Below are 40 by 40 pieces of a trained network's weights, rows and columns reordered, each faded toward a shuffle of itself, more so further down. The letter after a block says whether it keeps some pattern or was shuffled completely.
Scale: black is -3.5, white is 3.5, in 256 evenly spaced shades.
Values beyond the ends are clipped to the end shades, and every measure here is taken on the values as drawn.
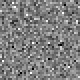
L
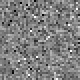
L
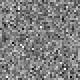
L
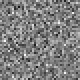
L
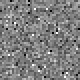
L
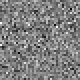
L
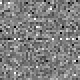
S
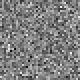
L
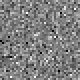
L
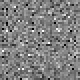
S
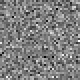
S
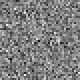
L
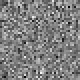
S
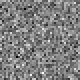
L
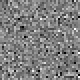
S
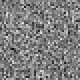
S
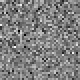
L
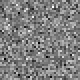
L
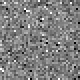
L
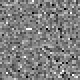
S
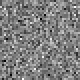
L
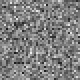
S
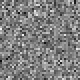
S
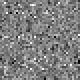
S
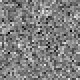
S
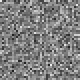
S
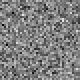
L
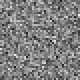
L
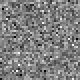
L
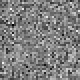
S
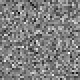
L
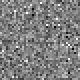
L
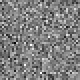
S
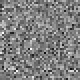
S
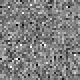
S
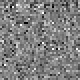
S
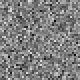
L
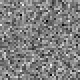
L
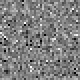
S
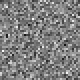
L
